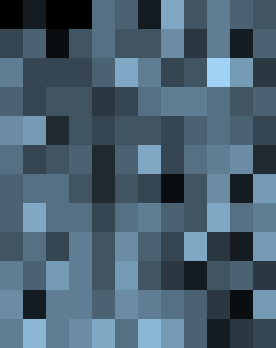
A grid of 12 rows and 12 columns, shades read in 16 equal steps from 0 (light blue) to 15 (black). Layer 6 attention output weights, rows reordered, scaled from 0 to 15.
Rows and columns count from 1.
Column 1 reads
15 10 6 8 5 7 8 8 9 6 5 6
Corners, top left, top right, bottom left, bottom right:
15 9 6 10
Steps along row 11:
up down same up down up up up up up down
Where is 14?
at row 2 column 3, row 7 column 8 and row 11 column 11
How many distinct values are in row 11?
8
